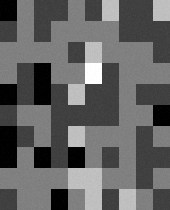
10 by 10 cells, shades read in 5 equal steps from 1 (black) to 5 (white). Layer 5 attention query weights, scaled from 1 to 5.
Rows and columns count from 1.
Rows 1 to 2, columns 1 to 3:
1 3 2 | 2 3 2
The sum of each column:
19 27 22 23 29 32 26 29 24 24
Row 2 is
2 3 2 3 3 3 3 2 2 2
